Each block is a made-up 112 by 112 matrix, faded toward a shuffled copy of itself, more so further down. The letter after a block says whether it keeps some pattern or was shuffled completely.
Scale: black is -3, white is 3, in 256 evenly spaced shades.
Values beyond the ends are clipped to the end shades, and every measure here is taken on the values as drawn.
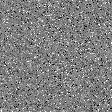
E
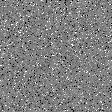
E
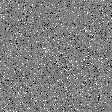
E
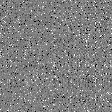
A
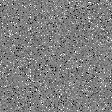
A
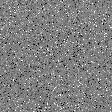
E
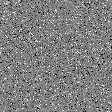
E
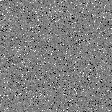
E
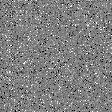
A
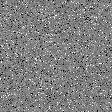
E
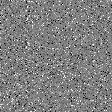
A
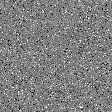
E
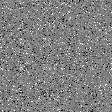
A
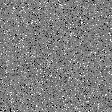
E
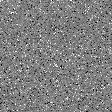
E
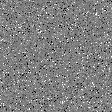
E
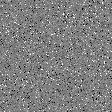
E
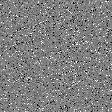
A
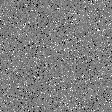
E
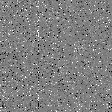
A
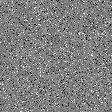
E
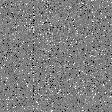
A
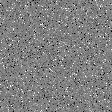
E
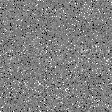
A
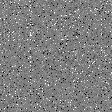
A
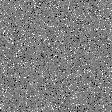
E
